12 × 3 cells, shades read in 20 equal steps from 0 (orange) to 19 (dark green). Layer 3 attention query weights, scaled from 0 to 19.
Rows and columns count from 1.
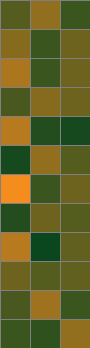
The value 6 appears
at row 3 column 1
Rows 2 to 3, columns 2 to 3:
15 11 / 15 11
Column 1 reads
13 9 6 14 5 18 0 17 5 11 14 15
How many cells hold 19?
1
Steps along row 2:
up down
